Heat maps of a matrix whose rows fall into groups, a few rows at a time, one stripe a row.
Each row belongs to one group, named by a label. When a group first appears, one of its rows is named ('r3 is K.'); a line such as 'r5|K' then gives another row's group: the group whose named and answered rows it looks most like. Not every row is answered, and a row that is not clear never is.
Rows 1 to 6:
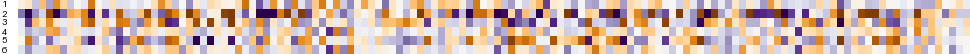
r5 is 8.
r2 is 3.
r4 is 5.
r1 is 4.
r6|5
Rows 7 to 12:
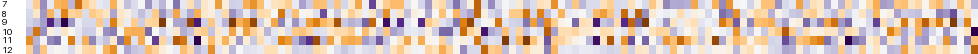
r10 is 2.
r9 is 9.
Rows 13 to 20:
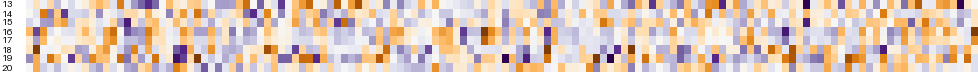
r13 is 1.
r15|5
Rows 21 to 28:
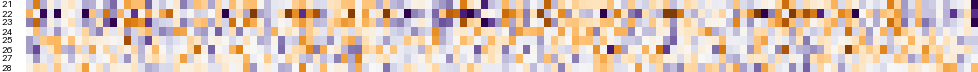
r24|8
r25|1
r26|3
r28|1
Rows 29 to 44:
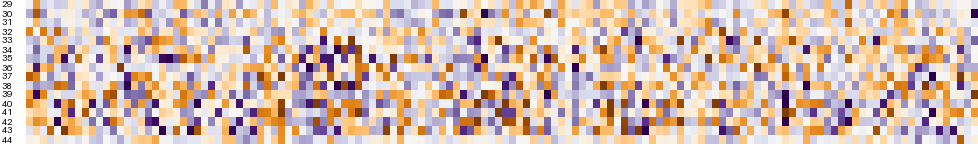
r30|2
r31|8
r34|5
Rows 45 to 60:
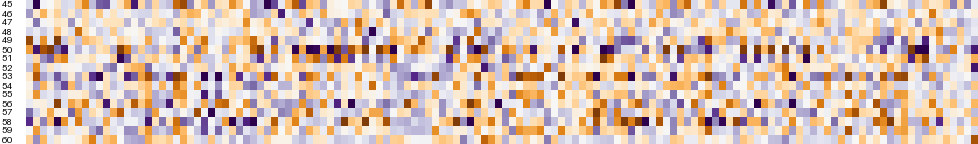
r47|5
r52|2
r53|8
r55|8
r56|1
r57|3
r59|8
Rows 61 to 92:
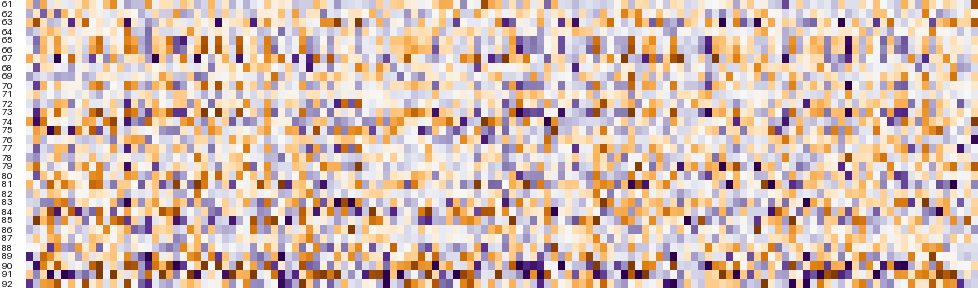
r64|1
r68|5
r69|9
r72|5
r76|2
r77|5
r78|3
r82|3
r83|5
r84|4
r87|3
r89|1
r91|9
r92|1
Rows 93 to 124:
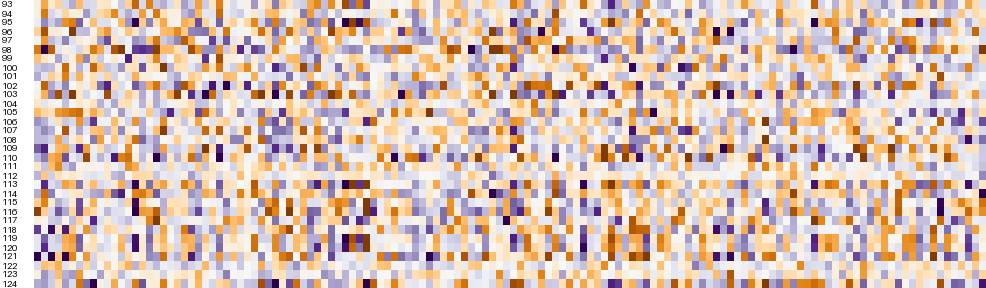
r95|5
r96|4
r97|8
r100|3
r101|1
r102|8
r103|4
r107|3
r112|2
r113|5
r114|2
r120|5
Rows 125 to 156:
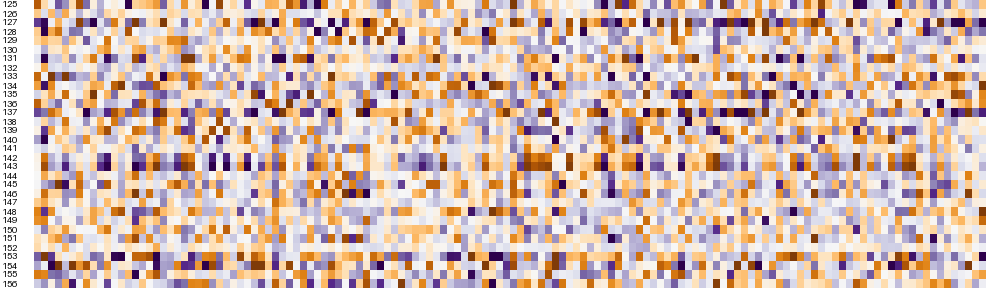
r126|9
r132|8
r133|9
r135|1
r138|3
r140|3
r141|5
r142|8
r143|8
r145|4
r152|9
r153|2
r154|4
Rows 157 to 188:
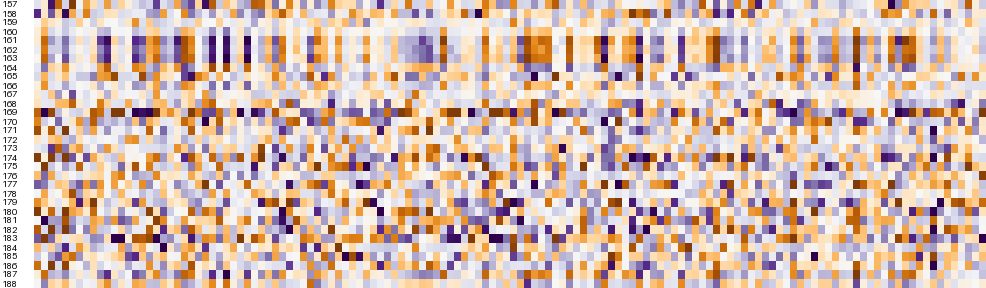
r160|8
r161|8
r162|8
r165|3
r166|8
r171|9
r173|4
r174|9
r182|9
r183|2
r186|9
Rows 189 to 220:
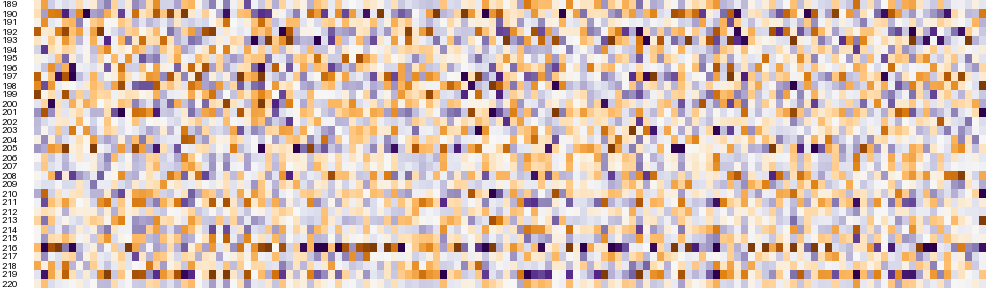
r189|8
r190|4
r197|9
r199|9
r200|4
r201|2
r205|1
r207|8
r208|9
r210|2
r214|8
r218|9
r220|8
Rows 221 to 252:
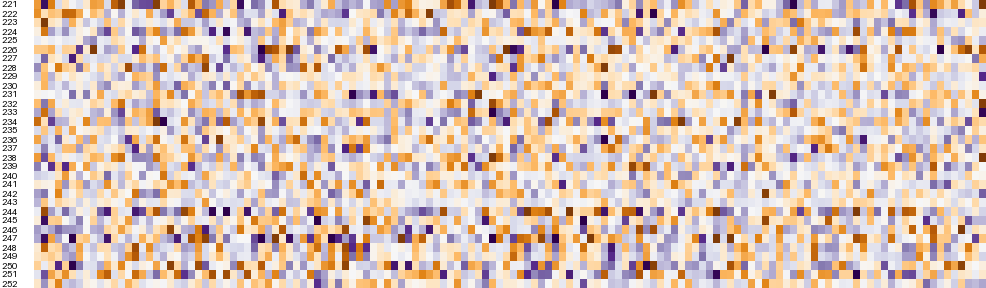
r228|3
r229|2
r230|8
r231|9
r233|2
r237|5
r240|3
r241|4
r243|3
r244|8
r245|5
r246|9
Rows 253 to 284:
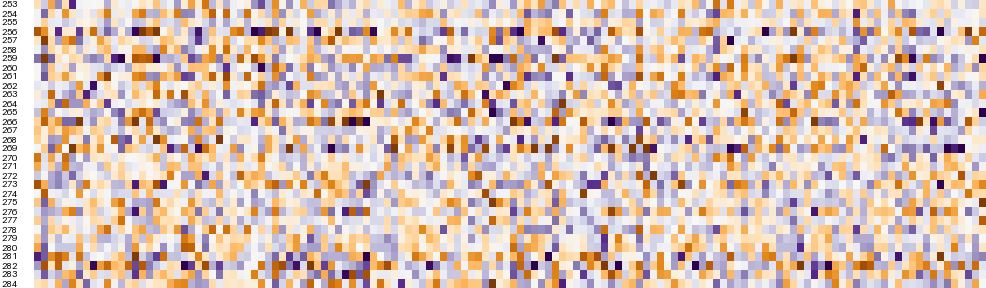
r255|8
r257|4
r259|2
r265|2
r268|3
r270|9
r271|9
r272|9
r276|5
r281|1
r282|3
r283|5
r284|4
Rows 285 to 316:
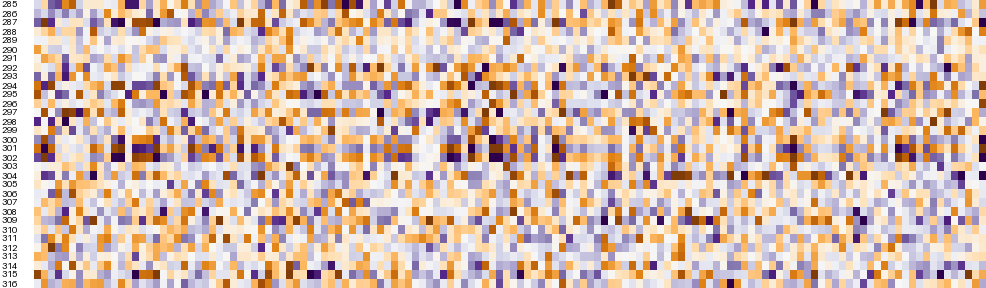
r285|5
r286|9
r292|4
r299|9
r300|2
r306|4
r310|4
